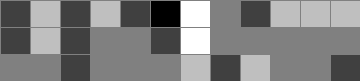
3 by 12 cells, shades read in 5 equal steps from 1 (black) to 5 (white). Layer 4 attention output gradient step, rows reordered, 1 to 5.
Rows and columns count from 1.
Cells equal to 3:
15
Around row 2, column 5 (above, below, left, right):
2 3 3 2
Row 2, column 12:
3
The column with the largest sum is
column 7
